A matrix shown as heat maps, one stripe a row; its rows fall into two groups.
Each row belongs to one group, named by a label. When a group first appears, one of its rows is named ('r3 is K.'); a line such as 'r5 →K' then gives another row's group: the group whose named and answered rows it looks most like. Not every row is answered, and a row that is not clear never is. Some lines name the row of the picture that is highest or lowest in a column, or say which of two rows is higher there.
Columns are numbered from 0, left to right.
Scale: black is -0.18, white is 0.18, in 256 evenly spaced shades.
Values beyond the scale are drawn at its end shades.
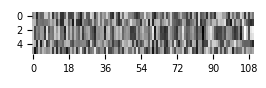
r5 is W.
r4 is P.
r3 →W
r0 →P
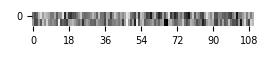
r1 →W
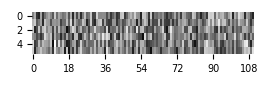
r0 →P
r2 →W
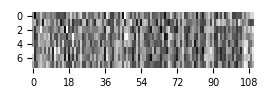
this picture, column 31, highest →6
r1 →P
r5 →W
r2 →W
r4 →W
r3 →W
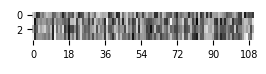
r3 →W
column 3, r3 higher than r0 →Yes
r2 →W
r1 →W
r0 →P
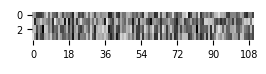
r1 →W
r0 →P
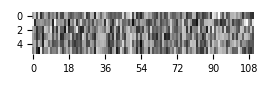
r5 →P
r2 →P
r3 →P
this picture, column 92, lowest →1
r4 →P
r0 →P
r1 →W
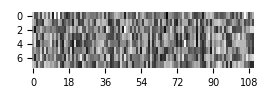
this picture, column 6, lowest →6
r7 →P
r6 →W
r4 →P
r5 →P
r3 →P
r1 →P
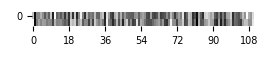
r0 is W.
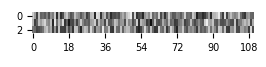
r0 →P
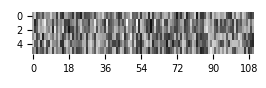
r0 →P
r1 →W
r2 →W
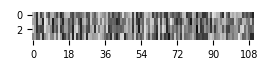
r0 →P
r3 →P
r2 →P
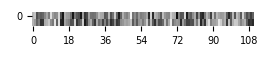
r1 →P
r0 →P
